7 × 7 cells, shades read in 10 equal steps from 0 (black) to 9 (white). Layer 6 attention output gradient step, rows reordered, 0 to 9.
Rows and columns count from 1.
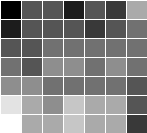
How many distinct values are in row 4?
3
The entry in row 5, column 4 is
4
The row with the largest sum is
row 7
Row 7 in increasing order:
2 6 6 6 6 7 9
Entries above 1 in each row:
5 6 7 7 7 7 7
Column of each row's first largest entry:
7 7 3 3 1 1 1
